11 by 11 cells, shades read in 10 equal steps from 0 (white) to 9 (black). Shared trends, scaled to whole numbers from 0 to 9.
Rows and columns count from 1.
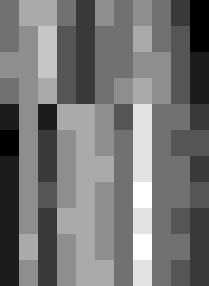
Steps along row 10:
down up down down up up down up same up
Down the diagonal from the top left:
5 4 2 6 3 4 5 0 5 5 7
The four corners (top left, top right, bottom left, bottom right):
5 9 8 7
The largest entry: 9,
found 3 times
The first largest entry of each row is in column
11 11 11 11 1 1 1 1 1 1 1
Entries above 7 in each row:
1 1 1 1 2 1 1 1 1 1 1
